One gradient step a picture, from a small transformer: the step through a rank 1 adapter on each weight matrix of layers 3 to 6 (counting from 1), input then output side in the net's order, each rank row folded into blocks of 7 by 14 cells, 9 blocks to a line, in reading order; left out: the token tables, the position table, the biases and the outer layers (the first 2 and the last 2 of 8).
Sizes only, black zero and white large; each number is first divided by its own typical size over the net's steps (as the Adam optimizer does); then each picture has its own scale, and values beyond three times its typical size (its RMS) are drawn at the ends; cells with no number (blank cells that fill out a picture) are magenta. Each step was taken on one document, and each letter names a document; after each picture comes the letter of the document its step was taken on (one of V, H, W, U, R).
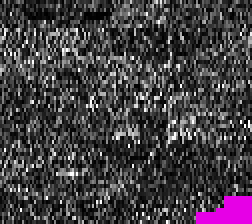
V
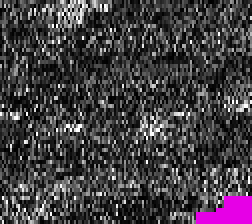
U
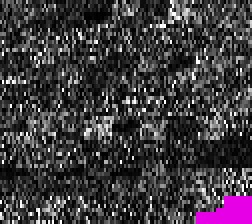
U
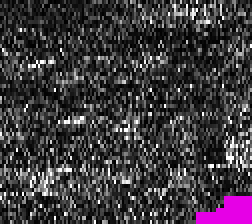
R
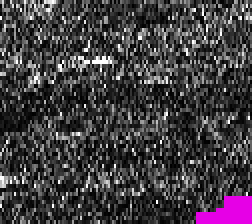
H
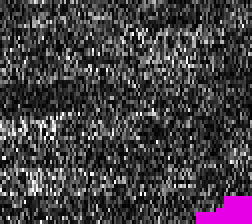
H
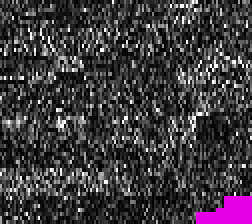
R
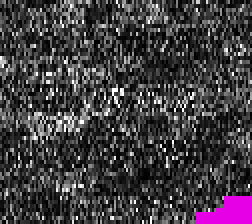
V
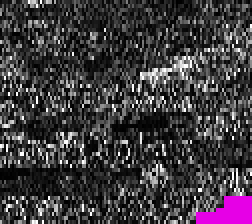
U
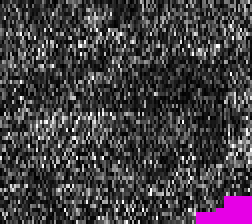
V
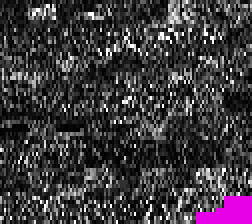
U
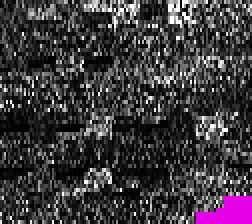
U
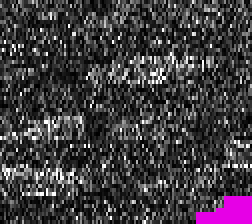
R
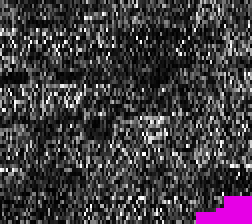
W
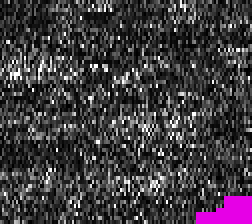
R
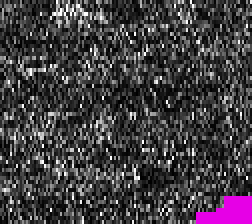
V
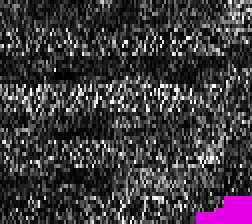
W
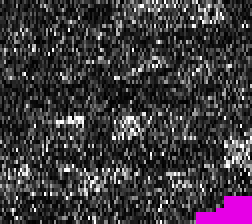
H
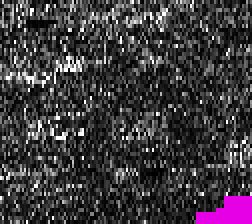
H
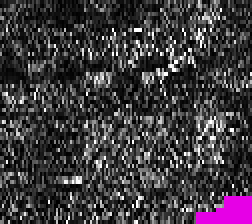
W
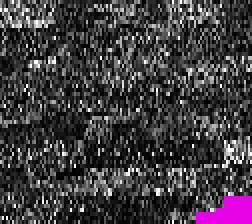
U
